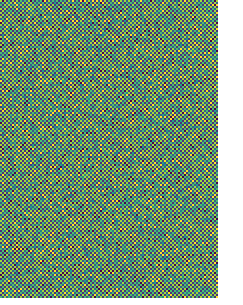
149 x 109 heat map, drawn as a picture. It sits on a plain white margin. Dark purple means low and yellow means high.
Seam: none. Average level on the scale: 50%. Histogram: two levels. Grain: checkered.
